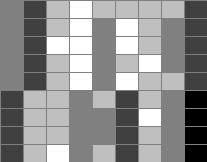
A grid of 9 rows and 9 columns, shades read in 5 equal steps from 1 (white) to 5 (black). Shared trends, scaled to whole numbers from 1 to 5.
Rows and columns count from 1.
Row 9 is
4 2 1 3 2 4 2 3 5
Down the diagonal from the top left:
3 4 1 1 3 4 1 3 5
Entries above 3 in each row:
2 2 2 2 2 3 3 3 3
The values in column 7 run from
1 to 2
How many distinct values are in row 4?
4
